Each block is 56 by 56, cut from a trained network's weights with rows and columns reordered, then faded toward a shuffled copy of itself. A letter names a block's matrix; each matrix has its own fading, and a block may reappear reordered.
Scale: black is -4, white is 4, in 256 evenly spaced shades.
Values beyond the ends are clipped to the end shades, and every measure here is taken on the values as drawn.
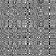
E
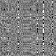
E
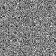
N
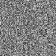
N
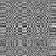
E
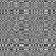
E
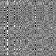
E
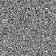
N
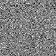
N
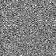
N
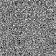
N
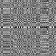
E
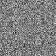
N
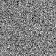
N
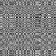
E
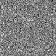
N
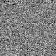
N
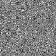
N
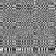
E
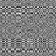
E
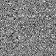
N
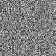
N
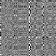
E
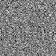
N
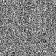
N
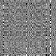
E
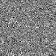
N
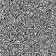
N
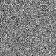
N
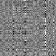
E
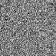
N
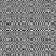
E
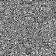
N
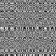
E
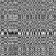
E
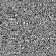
N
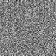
N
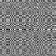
E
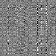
E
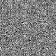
N
